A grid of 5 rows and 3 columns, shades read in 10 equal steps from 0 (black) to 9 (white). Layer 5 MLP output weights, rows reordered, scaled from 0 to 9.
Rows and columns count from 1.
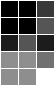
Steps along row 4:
same down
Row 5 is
5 5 9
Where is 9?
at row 5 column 3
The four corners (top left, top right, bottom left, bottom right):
0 2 5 9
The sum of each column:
11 13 19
